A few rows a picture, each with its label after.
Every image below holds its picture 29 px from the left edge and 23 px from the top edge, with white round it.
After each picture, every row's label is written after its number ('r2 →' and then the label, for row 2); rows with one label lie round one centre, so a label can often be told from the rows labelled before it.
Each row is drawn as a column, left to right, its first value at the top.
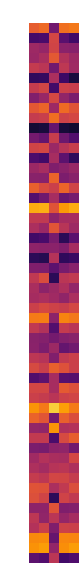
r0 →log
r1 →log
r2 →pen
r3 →log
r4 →log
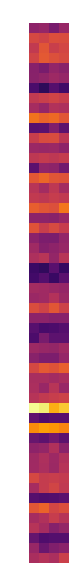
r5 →pen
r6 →pen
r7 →pen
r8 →pen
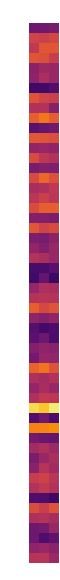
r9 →pen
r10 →pen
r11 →pen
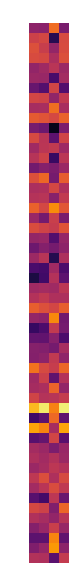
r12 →pen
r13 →pen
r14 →log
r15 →pen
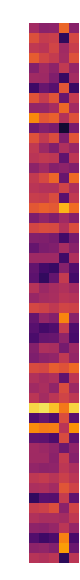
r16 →pen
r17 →pen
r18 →pen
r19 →log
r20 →pen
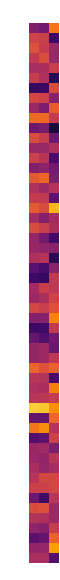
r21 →pen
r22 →pen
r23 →log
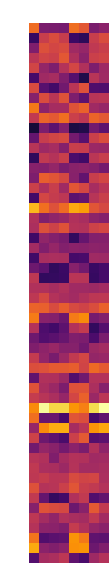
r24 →log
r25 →pen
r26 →pen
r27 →pen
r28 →log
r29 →log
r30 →pen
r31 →pen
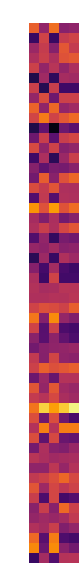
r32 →log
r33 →pen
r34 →log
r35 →pen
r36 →pen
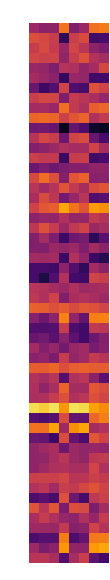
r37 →pen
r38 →pen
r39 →pen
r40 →log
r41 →pen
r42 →pen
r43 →log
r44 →log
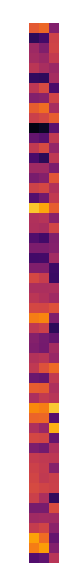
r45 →log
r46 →log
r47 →pen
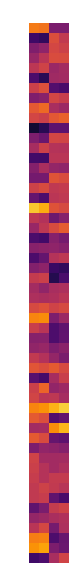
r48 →log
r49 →log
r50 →pen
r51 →pen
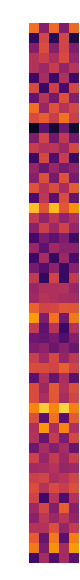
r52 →log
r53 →pen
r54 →log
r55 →pen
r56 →log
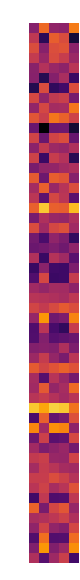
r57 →pen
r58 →log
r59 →pen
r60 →pen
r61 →log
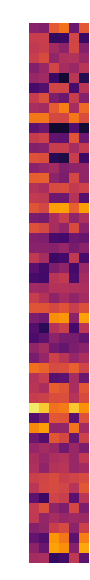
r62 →pen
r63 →pen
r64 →log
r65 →log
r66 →pen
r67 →log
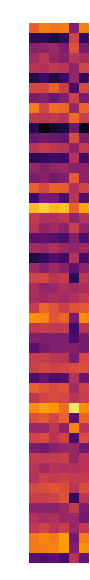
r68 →log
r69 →log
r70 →log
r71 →log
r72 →pen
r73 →log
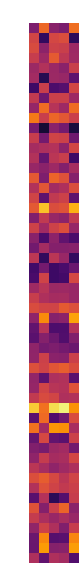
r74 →pen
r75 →log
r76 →pen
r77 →pen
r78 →log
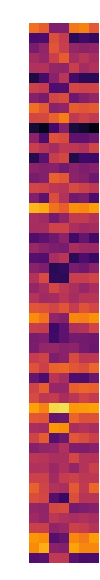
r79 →log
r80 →log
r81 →pen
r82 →pen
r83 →log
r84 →log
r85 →log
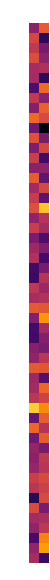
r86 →pen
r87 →log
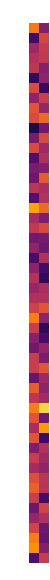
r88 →log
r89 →pen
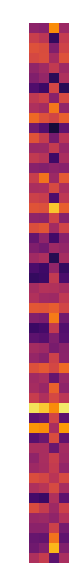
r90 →pen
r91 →pen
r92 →log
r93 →pen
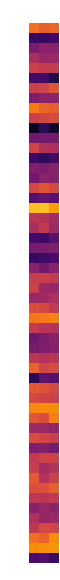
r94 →log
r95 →log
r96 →log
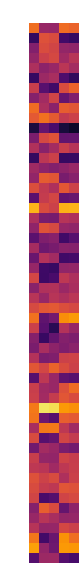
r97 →log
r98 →pen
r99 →pen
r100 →log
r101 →log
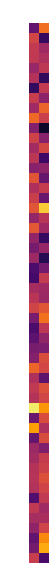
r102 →pen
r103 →log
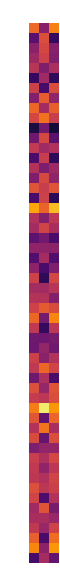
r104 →log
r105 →pen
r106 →log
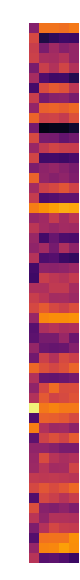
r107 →pen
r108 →log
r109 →log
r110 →log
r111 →log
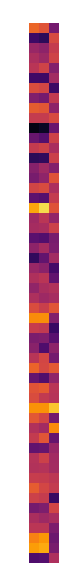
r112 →log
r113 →log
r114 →pen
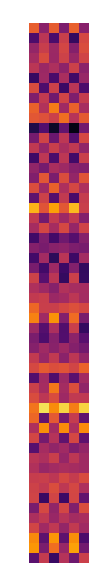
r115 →log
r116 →pen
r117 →log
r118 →pen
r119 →log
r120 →pen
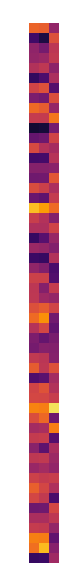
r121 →log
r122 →log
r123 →pen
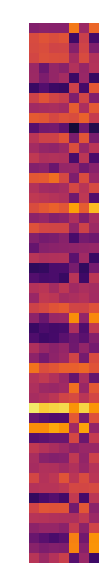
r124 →pen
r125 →pen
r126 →pen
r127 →pen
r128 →log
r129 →pen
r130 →log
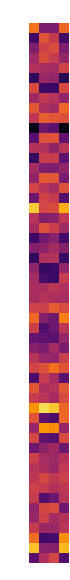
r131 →log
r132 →pen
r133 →pen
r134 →log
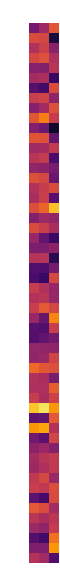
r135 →pen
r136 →pen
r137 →log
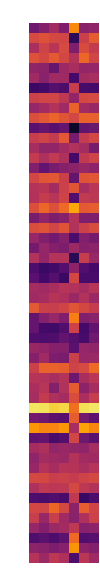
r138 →pen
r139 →pen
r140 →pen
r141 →pen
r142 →log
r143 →pen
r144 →pen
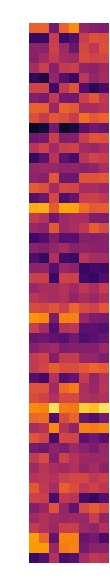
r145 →log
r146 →log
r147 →pen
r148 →log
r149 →log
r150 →pen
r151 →pen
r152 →pen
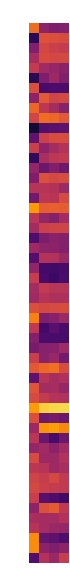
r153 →log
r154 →pen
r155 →pen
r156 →pen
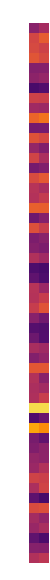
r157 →pen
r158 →pen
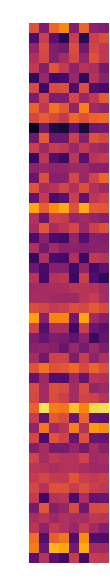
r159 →log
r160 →pen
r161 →log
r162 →log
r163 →pen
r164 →log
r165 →pen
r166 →pen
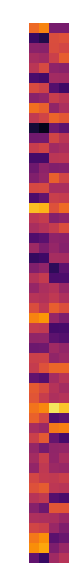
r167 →log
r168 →log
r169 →pen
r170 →pen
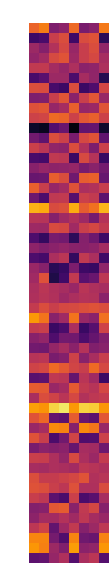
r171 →log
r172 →log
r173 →pen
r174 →pen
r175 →log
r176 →pen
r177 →pen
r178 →log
